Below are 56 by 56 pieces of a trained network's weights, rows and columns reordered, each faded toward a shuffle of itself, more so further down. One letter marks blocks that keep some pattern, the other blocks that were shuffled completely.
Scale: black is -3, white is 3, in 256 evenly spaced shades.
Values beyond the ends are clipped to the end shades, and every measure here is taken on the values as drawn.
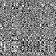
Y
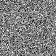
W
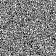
W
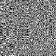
Y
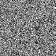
Y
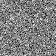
W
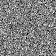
W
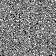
W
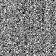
Y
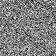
W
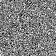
W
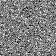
W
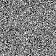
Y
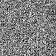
Y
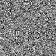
Y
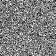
W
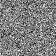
W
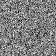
W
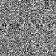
Y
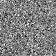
W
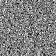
W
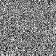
Y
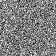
W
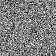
W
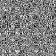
Y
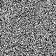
W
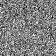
W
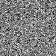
Y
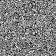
W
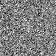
W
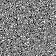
W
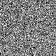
W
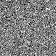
W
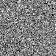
W
